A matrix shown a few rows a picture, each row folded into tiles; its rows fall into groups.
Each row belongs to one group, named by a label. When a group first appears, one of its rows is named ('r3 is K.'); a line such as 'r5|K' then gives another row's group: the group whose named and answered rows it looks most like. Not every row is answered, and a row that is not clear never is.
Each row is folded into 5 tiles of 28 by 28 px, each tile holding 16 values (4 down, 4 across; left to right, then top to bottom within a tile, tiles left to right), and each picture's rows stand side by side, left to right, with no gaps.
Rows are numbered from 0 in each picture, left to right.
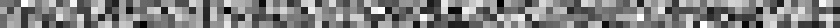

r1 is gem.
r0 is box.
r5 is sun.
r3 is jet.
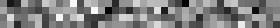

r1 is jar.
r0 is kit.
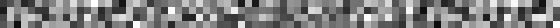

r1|kit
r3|kit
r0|kit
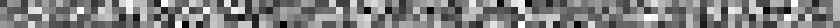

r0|sun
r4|sun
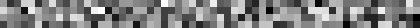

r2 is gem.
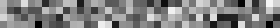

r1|kit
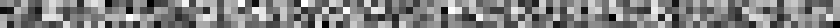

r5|jet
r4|box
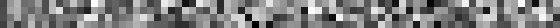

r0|box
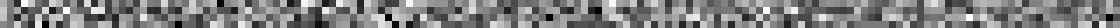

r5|kit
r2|jet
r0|gem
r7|jar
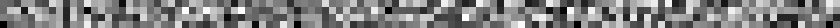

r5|kit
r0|gem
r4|kit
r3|jet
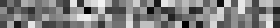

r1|sun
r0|sun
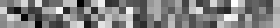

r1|box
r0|jar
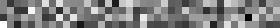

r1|jet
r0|kit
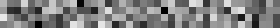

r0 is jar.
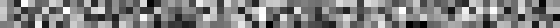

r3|gem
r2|jet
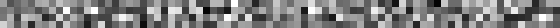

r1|box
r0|kit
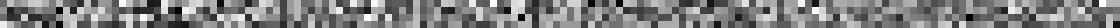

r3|box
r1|jet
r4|jar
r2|box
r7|sun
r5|jet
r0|sun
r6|jar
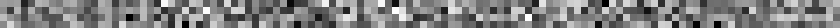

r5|sun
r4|jar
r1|gem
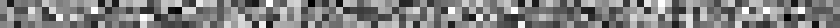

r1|jet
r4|sun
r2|jar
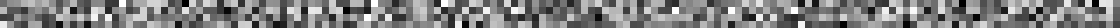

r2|box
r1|jar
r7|sun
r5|kit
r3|gem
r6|gem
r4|jet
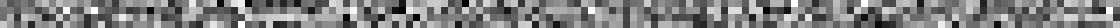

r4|gem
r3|jar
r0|kit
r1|jar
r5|box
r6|jet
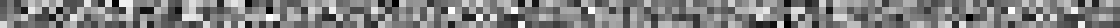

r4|gem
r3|kit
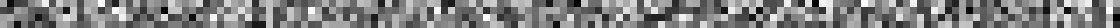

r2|kit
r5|sun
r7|sun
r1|sun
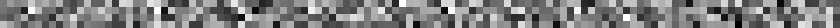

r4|jar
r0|sun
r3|gem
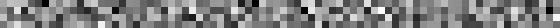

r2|gem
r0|jar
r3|box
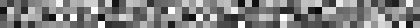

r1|kit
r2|jet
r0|kit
